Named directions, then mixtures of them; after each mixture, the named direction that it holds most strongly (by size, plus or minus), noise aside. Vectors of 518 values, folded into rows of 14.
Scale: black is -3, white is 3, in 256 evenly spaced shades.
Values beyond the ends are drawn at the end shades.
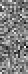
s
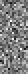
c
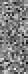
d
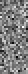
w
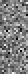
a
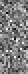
c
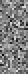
c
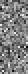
s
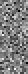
d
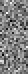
c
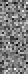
d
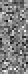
d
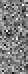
a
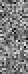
s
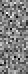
c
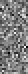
s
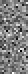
a
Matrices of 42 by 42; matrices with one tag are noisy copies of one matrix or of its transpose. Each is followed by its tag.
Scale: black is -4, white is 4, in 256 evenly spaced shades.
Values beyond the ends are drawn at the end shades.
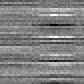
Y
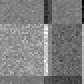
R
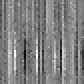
Y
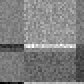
R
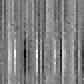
Y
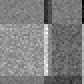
R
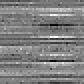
Y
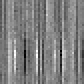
Y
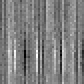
Y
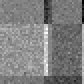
R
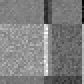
R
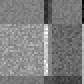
R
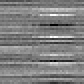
Y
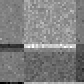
R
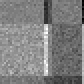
R
